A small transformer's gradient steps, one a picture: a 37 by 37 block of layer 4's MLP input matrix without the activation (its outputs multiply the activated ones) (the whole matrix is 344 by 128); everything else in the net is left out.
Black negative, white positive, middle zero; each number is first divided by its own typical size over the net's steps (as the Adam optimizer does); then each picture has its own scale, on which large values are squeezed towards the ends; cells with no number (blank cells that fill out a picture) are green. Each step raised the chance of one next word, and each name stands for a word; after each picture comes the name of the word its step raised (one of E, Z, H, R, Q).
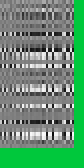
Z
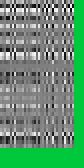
Z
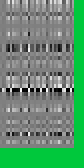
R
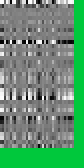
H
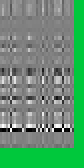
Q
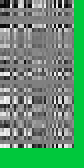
Z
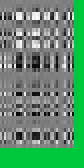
H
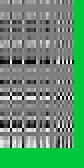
H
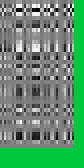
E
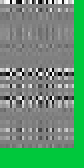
Q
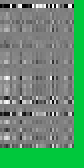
Q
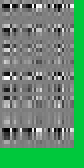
E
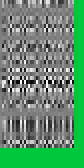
H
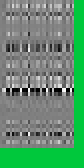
R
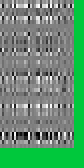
R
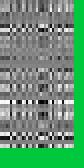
Z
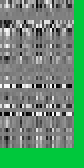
Z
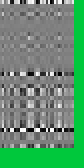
Q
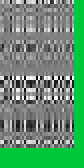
H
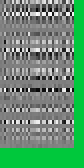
E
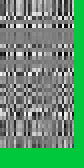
Z
